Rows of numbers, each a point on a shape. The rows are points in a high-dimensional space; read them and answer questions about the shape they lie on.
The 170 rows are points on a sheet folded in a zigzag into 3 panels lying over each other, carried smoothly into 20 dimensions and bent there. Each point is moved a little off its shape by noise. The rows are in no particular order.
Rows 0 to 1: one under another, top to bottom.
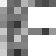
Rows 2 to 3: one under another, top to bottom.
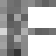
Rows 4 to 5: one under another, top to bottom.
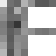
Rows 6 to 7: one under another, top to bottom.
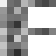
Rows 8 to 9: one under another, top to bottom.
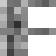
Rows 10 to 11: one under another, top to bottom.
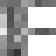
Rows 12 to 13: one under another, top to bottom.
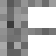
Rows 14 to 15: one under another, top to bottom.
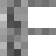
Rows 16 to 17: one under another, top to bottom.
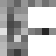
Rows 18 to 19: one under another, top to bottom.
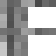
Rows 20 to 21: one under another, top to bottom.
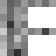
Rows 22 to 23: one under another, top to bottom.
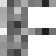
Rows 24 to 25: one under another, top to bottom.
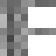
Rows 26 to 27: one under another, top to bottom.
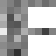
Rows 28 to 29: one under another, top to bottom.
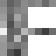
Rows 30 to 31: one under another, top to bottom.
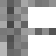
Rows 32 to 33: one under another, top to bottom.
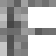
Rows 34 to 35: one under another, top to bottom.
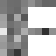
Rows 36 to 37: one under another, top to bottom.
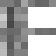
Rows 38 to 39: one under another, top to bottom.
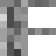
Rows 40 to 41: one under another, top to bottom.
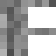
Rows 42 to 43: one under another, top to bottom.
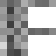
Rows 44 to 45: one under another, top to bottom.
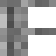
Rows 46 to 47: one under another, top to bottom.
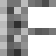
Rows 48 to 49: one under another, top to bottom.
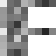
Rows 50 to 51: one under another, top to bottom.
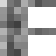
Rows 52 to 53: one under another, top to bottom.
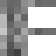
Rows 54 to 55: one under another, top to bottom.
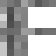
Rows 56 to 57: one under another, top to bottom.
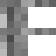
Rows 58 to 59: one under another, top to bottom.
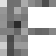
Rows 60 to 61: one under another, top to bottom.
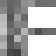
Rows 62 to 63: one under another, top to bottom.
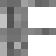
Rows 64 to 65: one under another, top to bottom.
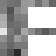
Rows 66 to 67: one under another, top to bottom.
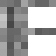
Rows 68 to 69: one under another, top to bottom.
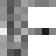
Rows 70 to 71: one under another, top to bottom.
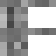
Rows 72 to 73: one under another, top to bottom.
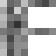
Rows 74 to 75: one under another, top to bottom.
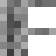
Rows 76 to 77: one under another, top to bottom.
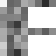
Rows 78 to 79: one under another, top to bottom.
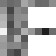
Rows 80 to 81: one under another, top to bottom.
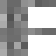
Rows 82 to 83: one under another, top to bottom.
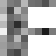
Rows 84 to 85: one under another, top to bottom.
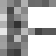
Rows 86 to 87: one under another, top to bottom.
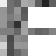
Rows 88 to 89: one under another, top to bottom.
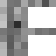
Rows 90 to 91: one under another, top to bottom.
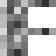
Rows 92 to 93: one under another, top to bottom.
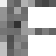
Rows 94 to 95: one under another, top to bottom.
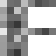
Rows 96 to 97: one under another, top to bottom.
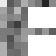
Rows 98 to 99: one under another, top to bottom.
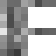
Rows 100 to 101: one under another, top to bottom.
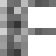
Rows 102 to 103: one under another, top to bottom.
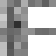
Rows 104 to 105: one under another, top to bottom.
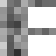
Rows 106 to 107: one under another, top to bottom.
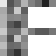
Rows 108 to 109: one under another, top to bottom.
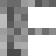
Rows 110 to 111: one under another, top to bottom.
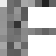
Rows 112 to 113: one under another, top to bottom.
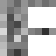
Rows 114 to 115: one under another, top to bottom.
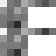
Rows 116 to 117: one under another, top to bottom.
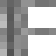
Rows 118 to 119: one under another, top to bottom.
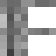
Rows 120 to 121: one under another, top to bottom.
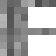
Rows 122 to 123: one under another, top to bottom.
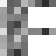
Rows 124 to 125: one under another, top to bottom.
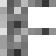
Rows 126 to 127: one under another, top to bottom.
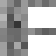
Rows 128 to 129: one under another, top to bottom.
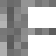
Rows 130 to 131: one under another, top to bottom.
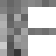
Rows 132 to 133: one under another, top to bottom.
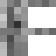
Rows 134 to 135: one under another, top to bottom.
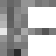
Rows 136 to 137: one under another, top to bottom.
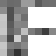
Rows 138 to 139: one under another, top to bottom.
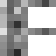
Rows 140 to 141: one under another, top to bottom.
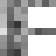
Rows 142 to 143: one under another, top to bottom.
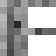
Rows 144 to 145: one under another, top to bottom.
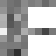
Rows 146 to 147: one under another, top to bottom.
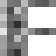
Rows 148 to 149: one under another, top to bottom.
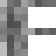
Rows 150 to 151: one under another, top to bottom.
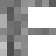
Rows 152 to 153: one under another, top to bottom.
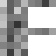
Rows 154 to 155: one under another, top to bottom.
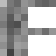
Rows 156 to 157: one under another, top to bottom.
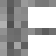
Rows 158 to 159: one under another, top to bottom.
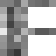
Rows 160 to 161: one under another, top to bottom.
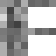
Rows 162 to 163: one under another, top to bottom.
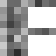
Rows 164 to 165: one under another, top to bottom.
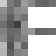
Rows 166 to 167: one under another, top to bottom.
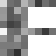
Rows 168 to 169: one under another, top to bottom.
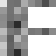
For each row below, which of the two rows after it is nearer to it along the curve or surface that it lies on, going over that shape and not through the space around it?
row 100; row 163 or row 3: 163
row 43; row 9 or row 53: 9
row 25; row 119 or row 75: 75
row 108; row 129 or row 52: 129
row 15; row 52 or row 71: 71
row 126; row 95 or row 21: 21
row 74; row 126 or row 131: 131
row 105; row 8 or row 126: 8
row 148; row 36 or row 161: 161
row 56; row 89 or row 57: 57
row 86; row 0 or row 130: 0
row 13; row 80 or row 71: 71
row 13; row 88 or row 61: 88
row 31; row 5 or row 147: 5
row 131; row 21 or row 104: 104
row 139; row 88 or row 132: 88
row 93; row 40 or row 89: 40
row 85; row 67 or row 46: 46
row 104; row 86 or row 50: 50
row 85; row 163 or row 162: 162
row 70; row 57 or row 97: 57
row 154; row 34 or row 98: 34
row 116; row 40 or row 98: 40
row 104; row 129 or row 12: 129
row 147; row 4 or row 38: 4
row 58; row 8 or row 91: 91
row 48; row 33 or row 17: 17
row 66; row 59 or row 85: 59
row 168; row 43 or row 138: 138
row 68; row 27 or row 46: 46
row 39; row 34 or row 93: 34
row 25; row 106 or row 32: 32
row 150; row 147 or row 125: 147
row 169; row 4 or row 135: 4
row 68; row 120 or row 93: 93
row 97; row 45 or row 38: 45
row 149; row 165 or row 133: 133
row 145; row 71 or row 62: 71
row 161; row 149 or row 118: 118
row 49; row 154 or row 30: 154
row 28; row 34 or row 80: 34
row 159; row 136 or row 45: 45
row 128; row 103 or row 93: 103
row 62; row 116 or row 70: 70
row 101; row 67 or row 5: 67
